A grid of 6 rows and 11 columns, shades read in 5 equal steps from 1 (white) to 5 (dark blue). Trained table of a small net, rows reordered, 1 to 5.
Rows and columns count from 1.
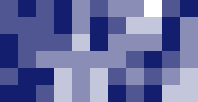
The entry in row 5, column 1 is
4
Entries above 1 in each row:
10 11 11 11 11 11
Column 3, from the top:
4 4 4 3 5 4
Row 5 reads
4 5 5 2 3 2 4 3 4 3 2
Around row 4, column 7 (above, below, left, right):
3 4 3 4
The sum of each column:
27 27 24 21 17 21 22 19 20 23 18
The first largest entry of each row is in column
2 4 1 1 2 1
